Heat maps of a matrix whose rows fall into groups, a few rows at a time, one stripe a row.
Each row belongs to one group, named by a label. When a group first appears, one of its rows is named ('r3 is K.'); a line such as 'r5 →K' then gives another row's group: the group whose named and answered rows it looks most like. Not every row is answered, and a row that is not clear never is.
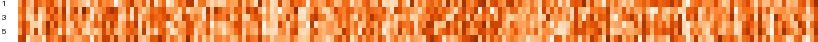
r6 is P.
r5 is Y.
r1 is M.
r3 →P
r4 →Y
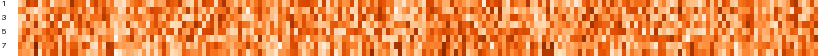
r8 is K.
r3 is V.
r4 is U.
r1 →V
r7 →K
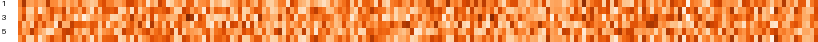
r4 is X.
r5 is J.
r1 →Y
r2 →P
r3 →M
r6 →P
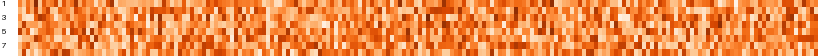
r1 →K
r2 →V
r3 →X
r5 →X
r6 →U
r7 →V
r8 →J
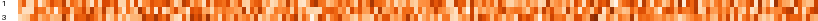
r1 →P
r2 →X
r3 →U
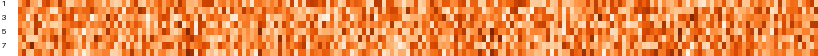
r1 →V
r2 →X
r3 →K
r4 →X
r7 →J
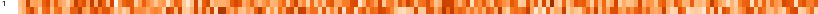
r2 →V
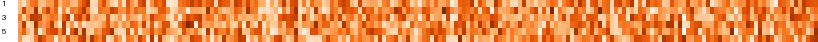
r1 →U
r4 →M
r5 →P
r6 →X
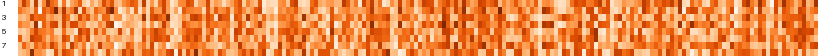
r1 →Y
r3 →U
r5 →U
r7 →M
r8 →J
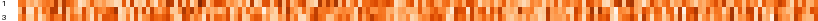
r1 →J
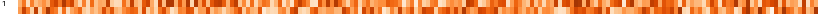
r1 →J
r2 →Y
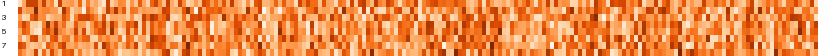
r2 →K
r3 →U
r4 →Y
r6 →U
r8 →K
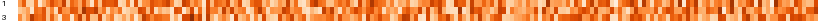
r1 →P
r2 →X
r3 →U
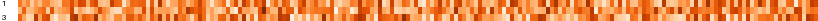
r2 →M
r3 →X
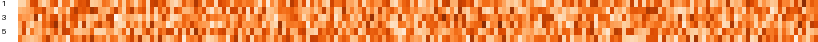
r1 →U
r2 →X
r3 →K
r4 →M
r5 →J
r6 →X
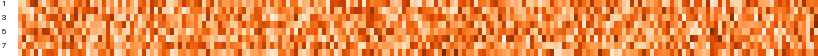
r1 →U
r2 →X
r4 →J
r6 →M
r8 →Y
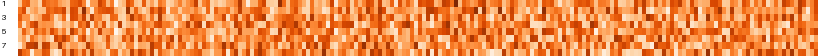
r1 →Y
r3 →X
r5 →M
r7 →V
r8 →X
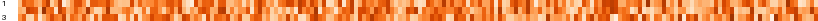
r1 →V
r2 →V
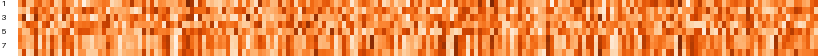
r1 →M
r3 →M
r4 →V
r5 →U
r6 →K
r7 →K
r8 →M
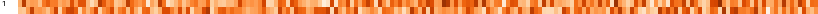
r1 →Y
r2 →J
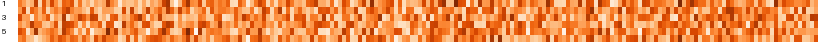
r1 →K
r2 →J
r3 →X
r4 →J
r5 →K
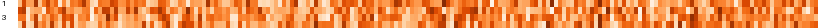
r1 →Y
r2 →P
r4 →M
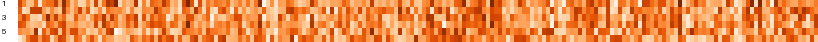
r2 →U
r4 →P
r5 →K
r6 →V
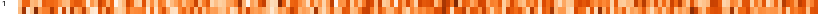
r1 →Y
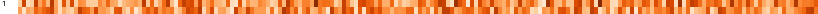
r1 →M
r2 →U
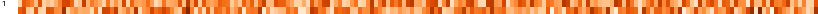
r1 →J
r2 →P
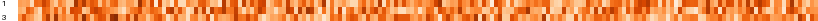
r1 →X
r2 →V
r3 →Y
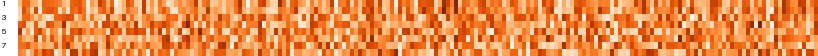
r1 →Y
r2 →Y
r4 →P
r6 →K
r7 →J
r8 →X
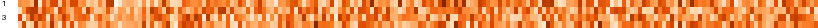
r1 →K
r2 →V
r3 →U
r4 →M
